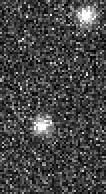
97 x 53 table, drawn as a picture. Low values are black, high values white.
Bumps: two. Histogram: skewed, a long tail of high values. Ninth with the highest average: top right. Mirror symmetry: none. Stripes: none. Slope: none. Seam: none. Average level on the scale: 30%.
